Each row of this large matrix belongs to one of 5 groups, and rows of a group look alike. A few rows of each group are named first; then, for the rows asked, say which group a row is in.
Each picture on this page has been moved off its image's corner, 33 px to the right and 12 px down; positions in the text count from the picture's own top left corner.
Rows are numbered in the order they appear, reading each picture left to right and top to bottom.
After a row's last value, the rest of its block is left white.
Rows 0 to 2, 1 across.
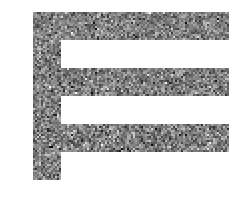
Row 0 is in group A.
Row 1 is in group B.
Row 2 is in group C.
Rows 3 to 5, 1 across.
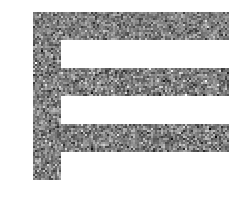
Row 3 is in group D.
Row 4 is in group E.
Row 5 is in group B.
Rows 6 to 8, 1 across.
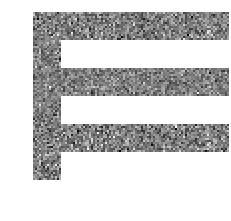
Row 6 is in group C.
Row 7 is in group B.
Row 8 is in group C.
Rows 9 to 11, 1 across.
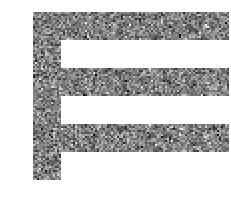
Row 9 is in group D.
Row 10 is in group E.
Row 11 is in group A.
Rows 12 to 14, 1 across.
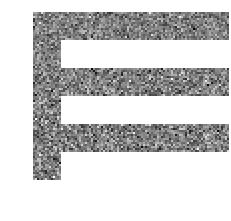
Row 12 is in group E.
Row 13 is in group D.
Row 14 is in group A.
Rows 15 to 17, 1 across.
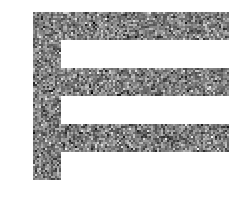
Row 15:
A
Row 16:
C
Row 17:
B
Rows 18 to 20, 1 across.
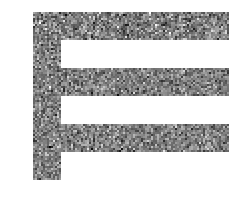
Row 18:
E
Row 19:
B
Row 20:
C
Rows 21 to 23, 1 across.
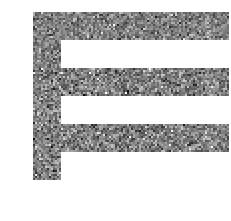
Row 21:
C
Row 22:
E
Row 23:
D
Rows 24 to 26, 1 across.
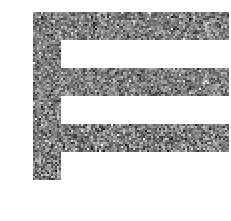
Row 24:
A
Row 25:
D
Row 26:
B
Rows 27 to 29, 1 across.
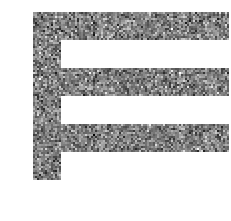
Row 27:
A
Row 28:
E
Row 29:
A
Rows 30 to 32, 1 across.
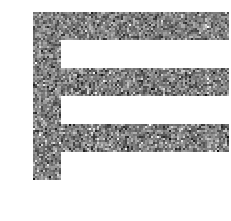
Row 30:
D
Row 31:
C
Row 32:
E
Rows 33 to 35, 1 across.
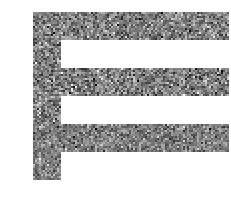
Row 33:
D
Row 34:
A
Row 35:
B
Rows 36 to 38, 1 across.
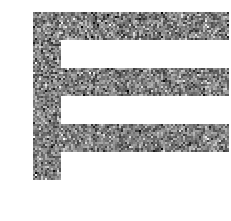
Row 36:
D
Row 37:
E
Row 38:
D
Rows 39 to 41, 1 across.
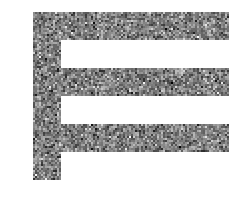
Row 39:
A
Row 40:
B
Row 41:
D
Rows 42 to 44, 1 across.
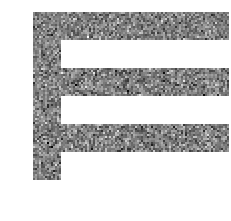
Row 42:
C
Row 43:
E
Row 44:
C
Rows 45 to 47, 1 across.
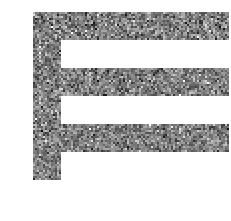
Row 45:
A
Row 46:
D
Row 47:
E
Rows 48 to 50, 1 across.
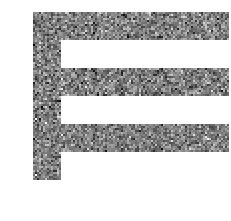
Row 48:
A
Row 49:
D
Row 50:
D
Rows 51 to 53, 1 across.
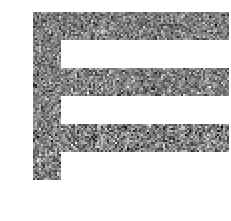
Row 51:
B
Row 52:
C
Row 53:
A
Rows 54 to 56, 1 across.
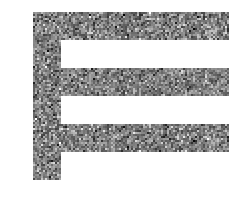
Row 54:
E
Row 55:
D
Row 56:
E
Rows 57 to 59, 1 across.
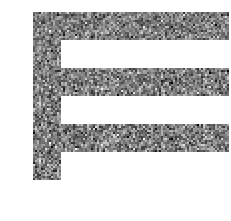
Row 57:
B
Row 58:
B
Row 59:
B
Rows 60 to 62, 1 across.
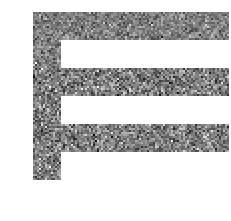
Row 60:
D
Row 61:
B
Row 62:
A
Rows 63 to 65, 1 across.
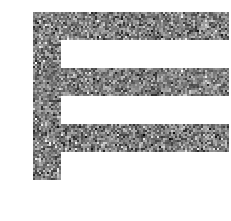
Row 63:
D
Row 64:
D
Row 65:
B
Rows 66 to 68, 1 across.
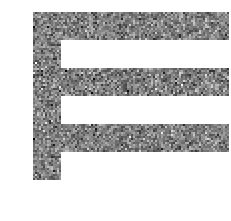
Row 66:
D
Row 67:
E
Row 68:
D
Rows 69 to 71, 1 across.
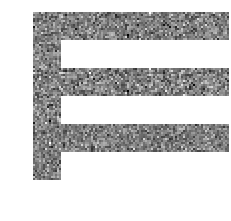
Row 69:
E
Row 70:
E
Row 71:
B
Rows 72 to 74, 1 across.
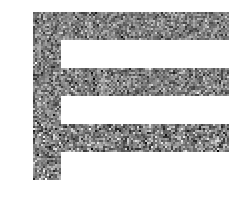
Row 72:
D
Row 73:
A
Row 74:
E
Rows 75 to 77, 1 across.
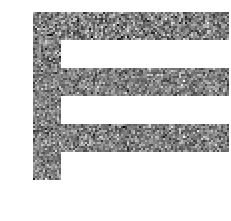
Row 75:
C
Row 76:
E
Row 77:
E
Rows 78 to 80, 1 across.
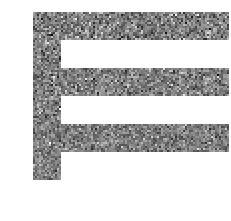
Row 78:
C
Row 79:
A
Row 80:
B
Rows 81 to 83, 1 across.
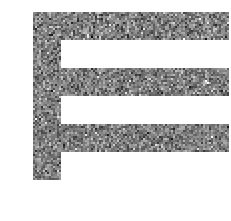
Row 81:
C
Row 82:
D
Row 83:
B
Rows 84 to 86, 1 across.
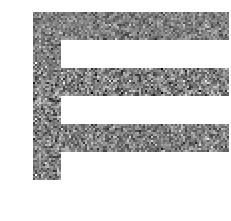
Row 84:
D
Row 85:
D
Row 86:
D
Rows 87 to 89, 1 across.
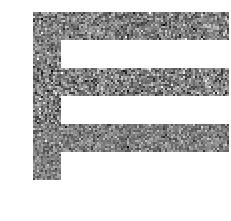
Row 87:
E
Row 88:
A
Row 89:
E
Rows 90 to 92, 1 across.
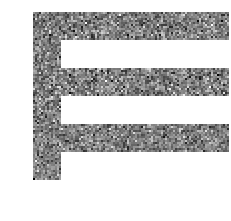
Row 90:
B
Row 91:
A
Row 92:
E
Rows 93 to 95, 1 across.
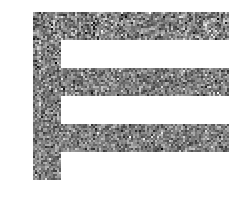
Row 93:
A
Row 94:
B
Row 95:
D
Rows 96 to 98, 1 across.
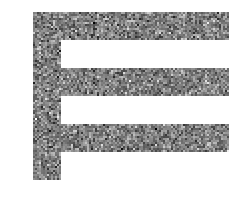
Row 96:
A
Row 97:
D
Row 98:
C
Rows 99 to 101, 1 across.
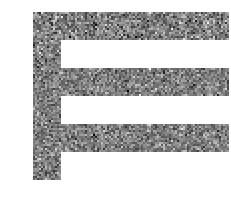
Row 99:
A
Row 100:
E
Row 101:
A
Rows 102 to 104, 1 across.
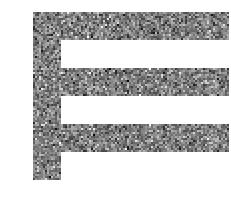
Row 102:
C
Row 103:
E
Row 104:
E
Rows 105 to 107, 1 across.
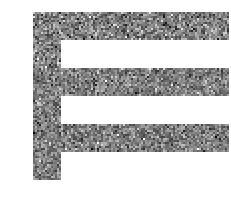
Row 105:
E
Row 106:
A
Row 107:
B
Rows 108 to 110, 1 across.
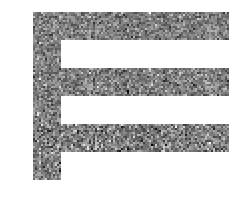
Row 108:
E
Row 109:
E
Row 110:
C
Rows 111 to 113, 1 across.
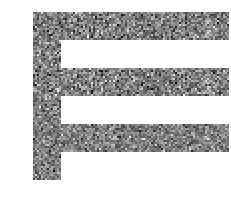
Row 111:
C
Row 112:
C
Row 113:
D
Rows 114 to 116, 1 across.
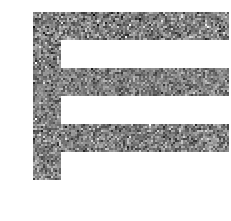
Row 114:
D
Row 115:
D
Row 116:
E
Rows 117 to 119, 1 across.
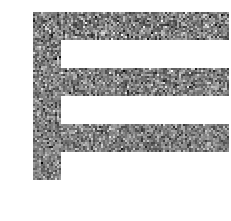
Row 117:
B
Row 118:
E
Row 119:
C
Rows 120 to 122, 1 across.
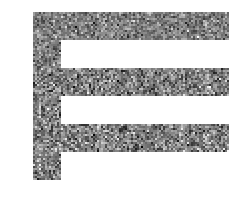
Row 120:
A
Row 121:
C
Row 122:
A
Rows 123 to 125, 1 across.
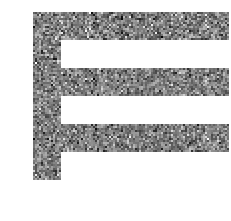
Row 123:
D
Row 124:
A
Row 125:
D
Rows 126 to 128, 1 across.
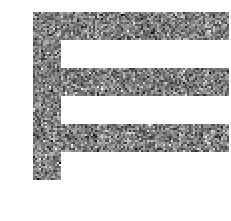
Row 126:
C
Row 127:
B
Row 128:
A
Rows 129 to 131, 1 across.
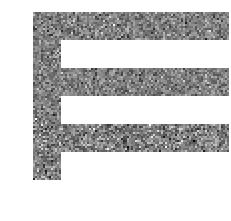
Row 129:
C
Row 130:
D
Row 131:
E
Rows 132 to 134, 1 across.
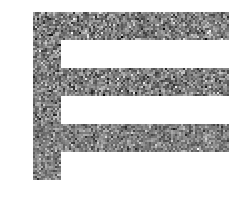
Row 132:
C
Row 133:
B
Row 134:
A
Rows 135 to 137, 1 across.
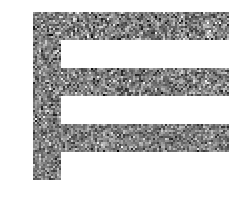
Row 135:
C
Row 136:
D
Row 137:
B
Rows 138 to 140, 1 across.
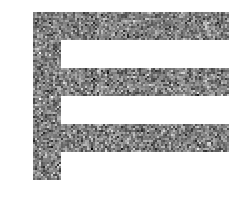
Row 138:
A
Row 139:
A
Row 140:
C
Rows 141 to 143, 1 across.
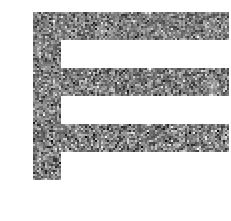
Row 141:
A
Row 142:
E
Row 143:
A
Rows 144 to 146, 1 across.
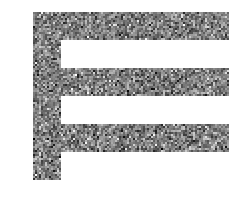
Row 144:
D
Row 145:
C
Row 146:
D
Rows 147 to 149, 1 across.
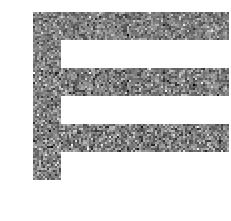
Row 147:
E
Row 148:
E
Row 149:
C
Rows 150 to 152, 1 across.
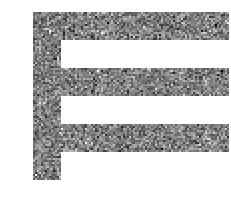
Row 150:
B
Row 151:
A
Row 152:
D
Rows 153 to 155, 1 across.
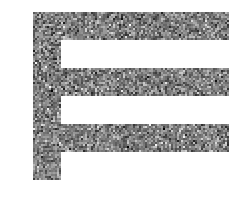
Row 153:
D
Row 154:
B
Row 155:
E
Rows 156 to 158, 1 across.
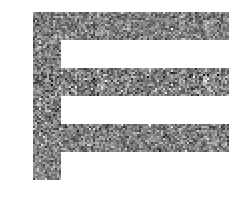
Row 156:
A
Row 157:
A
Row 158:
E
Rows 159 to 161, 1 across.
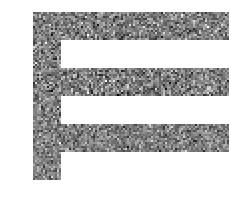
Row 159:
D
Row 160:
C
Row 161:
E
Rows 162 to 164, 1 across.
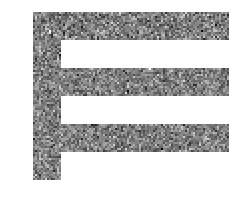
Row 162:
B
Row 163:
E
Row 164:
D
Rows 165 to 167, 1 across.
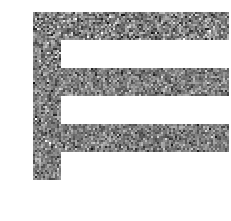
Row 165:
C
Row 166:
D
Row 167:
B
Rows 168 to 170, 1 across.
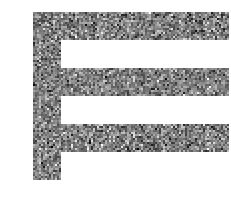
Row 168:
A
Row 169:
C
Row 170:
C
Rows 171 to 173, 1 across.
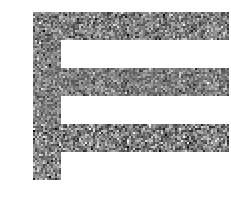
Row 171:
E
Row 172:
E
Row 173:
E
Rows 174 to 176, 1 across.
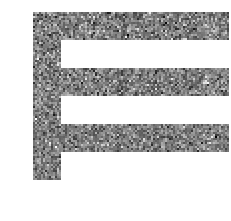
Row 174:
E
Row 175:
D
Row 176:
B
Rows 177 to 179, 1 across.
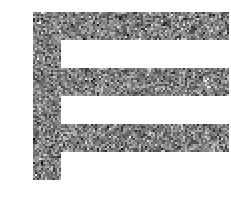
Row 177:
E
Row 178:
A
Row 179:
D
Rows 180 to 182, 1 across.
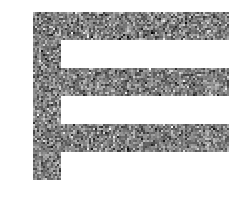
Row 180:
C
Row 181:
E
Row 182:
C
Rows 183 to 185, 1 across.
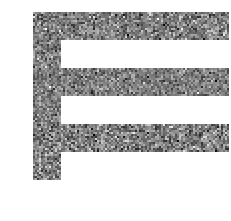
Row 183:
E
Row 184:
B
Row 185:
A
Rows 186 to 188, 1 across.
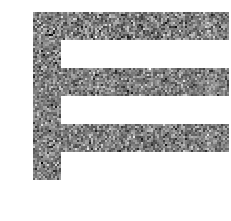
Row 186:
C
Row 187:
E
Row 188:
C
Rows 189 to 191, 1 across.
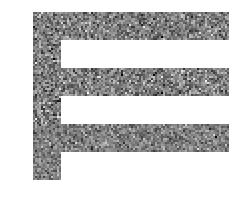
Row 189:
D
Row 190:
D
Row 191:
B
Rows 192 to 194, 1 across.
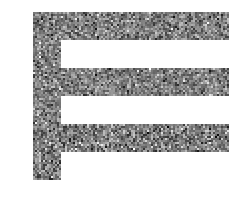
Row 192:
A
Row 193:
E
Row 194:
B
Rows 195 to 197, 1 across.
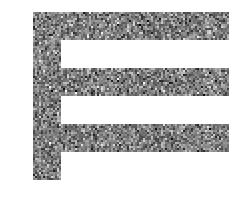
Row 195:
C
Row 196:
B
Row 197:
B
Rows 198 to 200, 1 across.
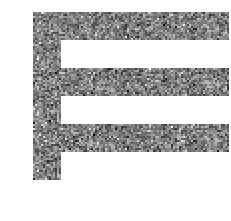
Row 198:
E
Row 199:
E
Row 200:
E
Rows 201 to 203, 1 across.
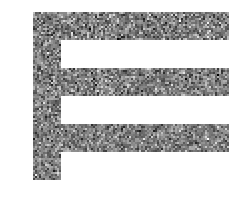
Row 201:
C
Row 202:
A
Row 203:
D
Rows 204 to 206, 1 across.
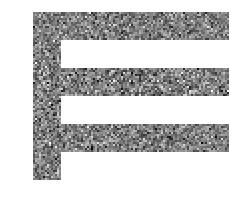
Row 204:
D
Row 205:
D
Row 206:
B
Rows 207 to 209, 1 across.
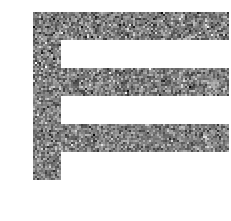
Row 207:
D
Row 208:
E
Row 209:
A
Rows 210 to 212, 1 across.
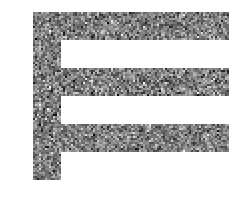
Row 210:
B
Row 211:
B
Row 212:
A
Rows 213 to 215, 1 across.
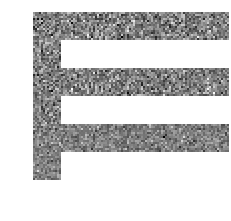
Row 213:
C
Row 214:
C
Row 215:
E
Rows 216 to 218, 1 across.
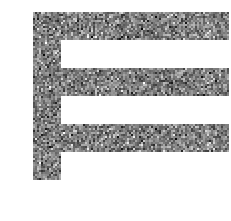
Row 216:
C
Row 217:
B
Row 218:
C
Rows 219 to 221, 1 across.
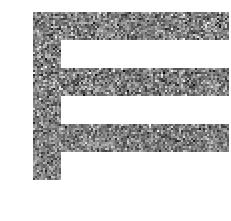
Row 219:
A
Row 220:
E
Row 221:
E
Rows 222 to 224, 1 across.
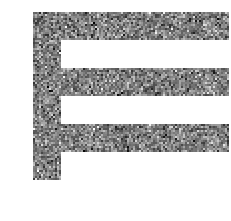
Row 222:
A
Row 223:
C
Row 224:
E
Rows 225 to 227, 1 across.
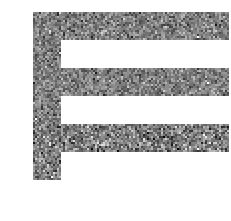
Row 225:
B
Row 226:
D
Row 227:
B
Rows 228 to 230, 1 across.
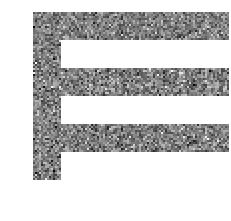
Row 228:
D
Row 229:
E
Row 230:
D
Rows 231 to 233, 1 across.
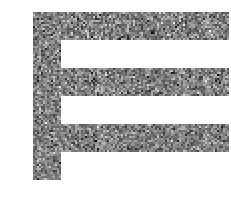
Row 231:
C
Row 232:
A
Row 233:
A
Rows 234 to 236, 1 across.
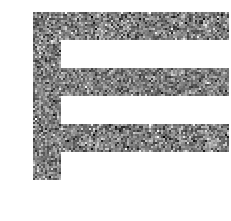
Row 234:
A
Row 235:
D
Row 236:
E
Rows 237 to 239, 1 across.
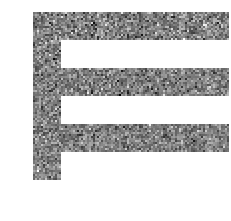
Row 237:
A
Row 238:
C
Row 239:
E
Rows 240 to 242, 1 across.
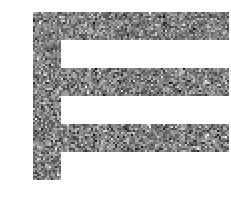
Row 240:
E
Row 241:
D
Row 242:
A
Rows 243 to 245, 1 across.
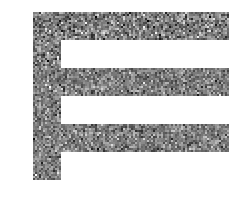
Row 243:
B
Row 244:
B
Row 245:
D
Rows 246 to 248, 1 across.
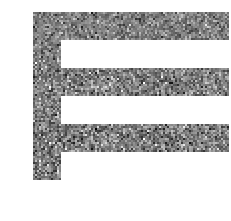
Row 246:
D
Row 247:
B
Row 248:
B
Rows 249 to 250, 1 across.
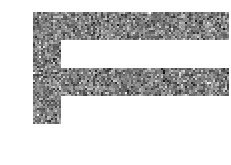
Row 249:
A
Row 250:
E
